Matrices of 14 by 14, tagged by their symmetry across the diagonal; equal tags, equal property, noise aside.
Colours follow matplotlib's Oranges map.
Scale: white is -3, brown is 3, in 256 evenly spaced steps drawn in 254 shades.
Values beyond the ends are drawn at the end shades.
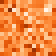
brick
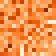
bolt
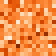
brick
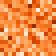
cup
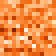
brick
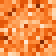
bolt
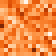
cup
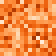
bolt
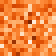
brick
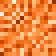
bolt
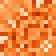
bolt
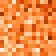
cup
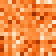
cup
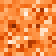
cup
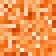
bolt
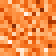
cup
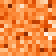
brick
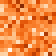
brick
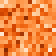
brick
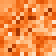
bolt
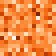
cup
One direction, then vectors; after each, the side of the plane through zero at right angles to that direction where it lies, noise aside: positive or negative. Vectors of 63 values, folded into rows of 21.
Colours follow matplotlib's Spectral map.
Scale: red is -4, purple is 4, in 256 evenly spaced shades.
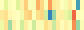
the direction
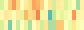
positive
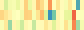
positive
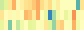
positive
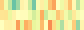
positive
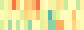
positive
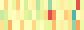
negative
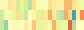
negative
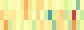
positive
